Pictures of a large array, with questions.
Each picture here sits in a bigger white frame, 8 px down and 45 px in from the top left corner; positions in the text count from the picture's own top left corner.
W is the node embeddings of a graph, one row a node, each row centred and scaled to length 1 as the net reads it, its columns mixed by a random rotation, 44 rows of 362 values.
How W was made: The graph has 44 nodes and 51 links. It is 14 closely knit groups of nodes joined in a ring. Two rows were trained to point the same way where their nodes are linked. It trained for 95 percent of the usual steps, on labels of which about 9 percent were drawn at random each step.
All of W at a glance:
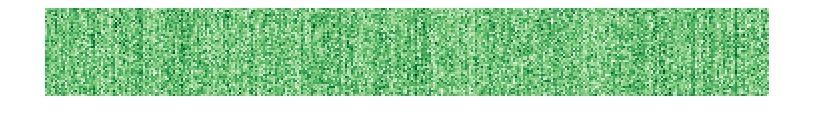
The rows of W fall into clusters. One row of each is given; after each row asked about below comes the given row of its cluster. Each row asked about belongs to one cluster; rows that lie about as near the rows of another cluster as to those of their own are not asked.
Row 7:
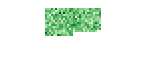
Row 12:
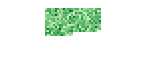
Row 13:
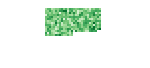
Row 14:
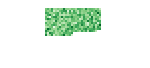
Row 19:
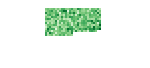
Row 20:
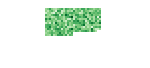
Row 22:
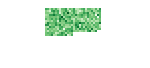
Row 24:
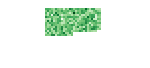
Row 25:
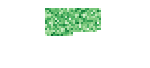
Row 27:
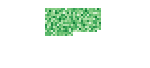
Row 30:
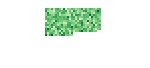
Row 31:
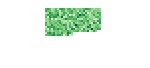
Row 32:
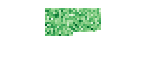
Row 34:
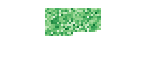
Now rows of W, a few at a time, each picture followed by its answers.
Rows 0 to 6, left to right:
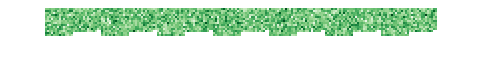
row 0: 12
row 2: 13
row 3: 32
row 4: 27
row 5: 7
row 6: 30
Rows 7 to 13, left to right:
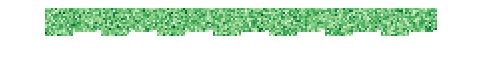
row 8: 24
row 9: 24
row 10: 13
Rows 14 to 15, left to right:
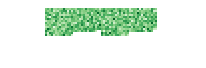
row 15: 12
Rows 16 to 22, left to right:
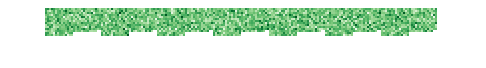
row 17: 7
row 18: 22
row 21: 31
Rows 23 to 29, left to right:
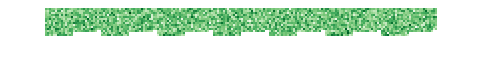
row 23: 20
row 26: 22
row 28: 25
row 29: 34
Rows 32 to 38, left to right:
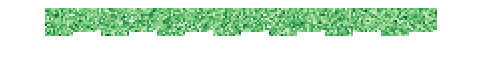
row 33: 30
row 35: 14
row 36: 7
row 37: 27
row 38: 31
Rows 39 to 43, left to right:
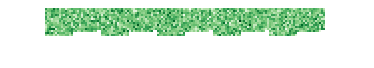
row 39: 19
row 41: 32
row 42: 34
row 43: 14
